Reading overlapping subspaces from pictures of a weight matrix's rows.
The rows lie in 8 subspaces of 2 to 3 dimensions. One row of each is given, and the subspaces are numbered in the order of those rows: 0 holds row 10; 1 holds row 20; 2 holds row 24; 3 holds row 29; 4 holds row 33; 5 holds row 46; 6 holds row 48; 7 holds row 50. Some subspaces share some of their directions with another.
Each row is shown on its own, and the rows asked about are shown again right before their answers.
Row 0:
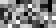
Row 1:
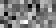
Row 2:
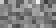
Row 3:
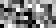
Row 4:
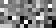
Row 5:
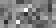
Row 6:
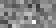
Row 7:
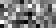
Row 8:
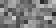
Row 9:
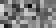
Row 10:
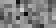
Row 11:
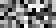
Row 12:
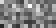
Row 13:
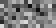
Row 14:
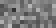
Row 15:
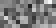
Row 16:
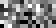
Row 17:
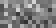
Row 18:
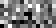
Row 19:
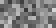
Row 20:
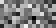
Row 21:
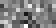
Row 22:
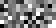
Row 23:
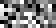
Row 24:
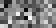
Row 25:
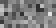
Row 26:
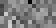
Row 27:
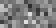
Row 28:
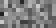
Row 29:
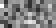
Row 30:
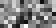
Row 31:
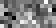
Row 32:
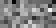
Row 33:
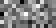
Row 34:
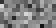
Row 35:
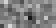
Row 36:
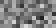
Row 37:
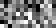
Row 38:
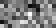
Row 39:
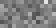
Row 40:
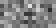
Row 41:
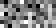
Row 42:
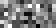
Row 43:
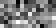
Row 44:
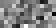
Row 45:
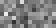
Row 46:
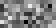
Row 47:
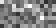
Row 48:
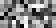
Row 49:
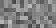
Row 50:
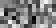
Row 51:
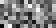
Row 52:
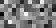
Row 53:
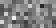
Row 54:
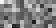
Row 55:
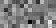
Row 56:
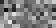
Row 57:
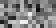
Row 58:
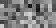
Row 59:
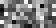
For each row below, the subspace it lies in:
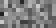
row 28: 4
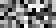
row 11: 6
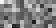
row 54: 1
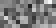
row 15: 7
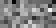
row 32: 1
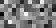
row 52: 4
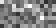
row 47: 1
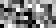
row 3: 7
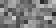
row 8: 3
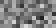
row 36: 3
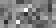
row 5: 0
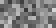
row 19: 2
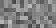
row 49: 7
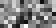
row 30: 3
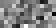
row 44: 3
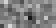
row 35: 7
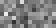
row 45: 6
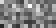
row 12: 1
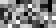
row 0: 0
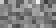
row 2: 1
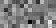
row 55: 3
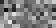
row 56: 1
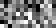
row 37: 2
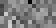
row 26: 6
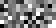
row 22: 5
